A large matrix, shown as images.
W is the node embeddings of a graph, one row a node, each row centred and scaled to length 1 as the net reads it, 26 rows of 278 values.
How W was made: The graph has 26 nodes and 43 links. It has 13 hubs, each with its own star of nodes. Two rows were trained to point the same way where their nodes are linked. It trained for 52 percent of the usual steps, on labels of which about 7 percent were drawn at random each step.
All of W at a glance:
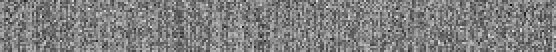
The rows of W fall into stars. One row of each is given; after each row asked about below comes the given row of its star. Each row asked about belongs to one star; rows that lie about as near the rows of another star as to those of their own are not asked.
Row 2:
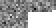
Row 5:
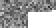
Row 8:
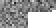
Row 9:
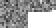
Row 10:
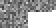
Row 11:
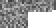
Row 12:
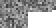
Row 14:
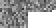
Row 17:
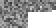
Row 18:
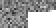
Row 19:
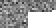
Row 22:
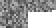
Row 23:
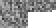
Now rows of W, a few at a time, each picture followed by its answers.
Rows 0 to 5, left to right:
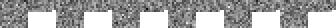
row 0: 11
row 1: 14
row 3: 17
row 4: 23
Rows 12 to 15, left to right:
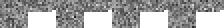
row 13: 8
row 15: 18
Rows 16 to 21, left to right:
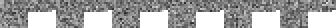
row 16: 5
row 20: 12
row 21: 22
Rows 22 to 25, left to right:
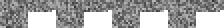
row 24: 9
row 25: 19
